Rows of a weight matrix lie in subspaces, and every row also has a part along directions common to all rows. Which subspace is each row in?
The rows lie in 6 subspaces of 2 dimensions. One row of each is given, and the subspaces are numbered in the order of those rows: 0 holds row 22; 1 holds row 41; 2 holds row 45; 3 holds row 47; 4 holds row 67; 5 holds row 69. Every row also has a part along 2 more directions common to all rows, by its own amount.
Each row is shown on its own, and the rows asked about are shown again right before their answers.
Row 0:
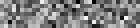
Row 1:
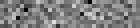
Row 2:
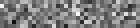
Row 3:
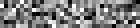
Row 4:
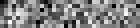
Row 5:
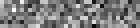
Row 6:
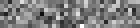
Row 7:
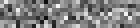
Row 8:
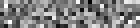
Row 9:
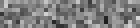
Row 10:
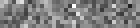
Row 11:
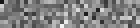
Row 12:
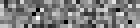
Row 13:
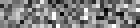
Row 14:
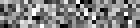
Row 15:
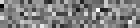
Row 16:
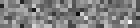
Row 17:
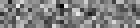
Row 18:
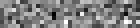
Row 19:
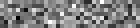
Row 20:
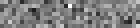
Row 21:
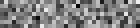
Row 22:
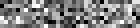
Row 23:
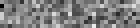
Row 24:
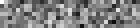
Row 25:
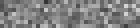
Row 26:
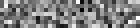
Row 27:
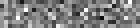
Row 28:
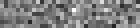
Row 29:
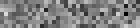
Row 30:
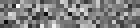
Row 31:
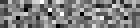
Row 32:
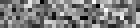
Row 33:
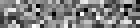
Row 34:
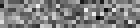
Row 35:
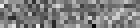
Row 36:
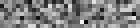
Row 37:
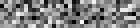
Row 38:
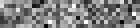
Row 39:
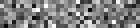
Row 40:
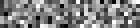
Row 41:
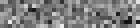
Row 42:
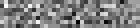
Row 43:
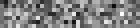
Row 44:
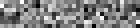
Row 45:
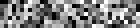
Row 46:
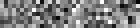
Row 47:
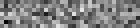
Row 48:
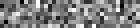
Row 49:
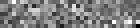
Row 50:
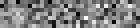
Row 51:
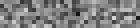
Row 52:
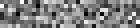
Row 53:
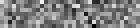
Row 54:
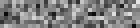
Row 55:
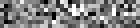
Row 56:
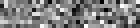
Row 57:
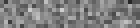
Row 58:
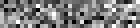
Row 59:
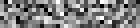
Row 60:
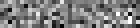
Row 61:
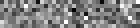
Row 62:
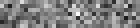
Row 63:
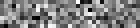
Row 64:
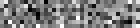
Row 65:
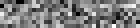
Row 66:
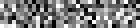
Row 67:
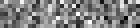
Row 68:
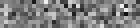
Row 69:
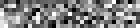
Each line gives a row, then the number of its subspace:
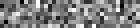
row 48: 4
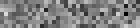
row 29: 3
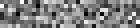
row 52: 4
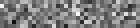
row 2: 5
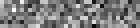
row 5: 2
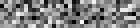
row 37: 5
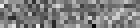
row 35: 1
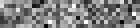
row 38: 0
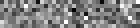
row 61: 4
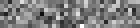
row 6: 0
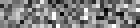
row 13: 2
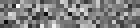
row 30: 3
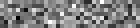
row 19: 0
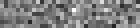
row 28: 4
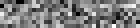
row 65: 1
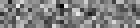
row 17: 0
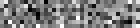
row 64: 1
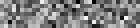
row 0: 2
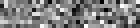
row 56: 4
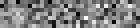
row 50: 2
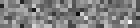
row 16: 5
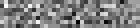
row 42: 2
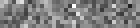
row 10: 2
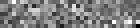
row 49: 1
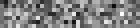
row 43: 2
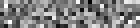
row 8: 3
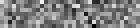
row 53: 2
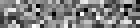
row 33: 5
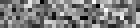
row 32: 2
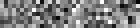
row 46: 4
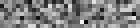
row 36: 5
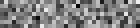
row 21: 4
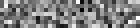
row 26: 3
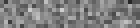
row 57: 1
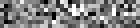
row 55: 3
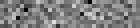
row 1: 0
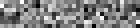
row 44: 4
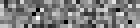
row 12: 5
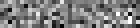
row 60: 1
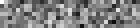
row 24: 0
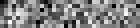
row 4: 2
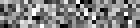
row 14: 4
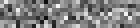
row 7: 1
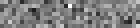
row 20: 1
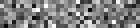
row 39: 3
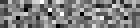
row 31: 0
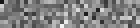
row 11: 4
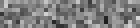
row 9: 3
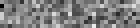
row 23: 1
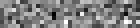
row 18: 5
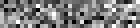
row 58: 5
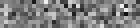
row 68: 3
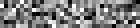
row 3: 3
